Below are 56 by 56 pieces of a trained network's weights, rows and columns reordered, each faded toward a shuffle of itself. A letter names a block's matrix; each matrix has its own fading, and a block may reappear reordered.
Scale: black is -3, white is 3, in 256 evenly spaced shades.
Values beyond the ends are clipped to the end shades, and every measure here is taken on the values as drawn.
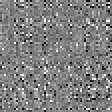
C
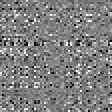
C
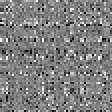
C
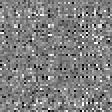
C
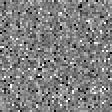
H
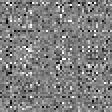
C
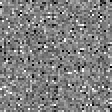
H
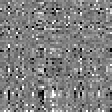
C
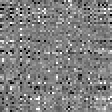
C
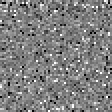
H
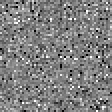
H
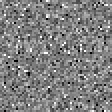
H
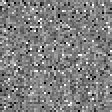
H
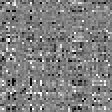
C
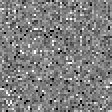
H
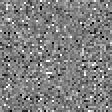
H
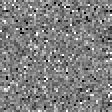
H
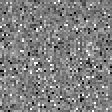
H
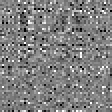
C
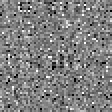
H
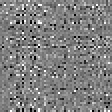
C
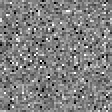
H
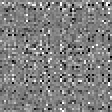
C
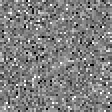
H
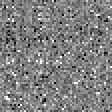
H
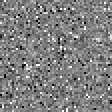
H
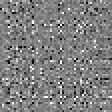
C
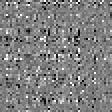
C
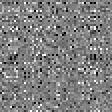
C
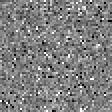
H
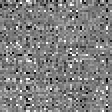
C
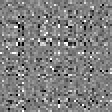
C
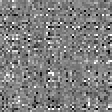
C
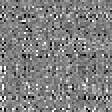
C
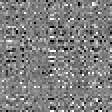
C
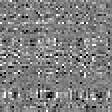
C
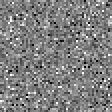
H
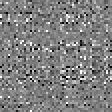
C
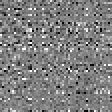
C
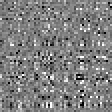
C
